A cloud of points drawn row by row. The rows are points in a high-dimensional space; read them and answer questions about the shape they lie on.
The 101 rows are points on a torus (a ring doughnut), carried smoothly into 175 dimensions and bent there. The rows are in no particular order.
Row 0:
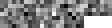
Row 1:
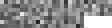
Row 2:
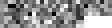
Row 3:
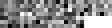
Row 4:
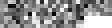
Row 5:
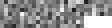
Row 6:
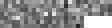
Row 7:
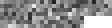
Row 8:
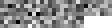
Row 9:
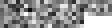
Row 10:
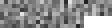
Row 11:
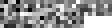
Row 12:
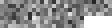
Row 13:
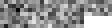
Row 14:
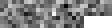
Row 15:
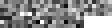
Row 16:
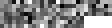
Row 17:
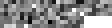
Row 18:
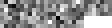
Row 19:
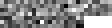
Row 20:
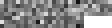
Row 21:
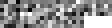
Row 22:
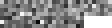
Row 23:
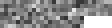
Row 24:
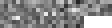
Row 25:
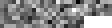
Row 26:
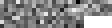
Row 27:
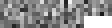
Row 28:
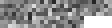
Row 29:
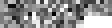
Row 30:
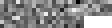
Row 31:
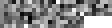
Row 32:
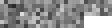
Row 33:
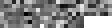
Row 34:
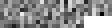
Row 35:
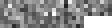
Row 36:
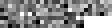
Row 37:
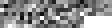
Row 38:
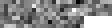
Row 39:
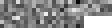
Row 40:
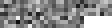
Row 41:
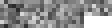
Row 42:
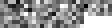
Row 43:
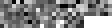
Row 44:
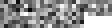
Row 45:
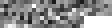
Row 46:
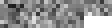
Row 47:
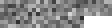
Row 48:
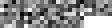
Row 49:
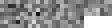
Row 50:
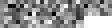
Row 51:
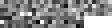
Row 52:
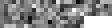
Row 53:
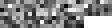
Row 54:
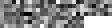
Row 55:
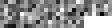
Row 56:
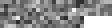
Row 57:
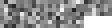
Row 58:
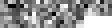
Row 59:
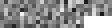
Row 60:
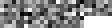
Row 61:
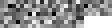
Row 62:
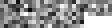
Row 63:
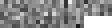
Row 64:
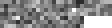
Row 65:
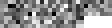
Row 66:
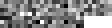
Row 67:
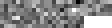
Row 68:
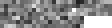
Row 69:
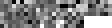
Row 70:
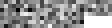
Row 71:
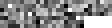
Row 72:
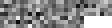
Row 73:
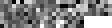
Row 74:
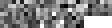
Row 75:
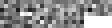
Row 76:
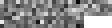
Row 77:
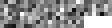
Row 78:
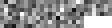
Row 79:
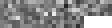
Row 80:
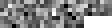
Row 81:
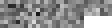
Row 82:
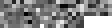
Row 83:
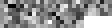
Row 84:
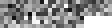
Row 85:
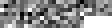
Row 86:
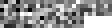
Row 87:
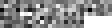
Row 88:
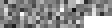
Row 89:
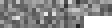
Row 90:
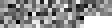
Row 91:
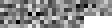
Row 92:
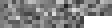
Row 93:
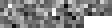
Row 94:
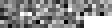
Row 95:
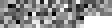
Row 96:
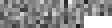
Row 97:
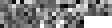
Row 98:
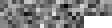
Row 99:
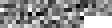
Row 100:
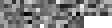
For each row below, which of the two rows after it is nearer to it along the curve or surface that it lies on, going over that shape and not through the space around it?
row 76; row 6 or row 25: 6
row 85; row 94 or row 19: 19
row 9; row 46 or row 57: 46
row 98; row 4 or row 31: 31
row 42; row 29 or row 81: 29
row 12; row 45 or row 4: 45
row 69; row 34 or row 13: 34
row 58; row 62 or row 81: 62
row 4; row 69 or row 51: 51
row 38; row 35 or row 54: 35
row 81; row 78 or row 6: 78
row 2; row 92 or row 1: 1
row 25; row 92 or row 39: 39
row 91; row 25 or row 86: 25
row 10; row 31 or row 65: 65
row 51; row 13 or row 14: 13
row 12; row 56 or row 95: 56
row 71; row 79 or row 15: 15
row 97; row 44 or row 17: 17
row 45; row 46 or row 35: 46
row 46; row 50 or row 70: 70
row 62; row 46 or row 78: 46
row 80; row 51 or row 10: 10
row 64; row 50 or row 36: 50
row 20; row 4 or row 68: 68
